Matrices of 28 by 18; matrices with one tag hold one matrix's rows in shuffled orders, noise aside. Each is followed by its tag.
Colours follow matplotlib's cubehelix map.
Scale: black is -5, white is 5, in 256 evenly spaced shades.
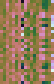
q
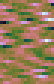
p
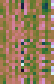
q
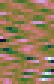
p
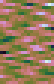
p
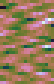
p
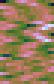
p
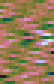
p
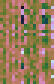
q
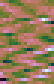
p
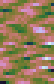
p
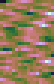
p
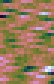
p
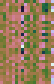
q
